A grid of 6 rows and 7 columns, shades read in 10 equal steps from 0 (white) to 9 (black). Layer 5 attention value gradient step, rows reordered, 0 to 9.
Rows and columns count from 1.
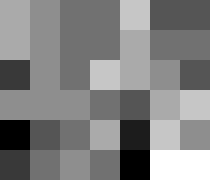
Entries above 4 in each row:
4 4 3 2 4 4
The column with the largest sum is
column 1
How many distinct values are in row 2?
3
